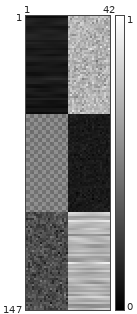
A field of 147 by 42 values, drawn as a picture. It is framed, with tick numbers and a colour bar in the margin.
The table splits into 3 rows of 2 panels. Panel 1,1: very low, streaked across, faint in contrast. Panel 1,2: high, fine-grained. Panel 2,1: middling, checkered. Panel 2,2: very low, fine-grained, faint in contrast. Panel 3,1: low, fine-grained. Panel 3,2: high, streaked across.
